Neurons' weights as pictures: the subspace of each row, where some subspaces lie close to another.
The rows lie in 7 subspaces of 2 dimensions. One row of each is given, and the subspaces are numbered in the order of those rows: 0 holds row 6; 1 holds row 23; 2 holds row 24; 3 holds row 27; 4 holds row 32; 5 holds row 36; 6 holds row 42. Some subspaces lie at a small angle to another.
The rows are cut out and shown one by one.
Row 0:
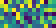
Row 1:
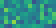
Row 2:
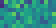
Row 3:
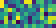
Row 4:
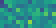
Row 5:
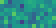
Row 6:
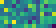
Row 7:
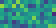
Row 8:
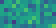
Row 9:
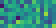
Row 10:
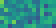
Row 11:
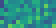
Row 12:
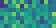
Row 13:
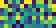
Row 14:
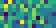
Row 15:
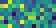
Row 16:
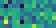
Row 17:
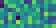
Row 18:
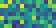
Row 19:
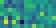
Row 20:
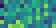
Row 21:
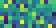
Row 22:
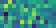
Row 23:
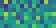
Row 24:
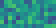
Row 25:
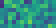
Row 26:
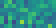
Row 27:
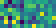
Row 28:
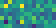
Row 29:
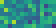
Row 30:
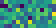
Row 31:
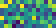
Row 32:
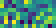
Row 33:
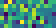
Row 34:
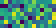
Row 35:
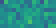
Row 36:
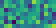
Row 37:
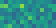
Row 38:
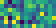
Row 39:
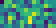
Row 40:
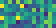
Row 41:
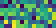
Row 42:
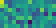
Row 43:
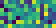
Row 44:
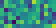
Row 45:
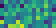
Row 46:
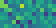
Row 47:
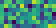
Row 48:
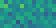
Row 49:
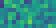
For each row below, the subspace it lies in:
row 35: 1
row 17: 2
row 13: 2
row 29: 0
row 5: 6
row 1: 5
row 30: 6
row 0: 1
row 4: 6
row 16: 3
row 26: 4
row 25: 4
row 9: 5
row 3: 2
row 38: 3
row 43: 5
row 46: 3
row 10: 0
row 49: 4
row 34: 6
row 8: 0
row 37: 6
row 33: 1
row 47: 5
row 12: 4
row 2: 4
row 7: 0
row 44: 5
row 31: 2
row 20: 0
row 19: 3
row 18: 2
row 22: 1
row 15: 6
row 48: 3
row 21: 4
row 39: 1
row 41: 2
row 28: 3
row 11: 0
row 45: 0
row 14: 1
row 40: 5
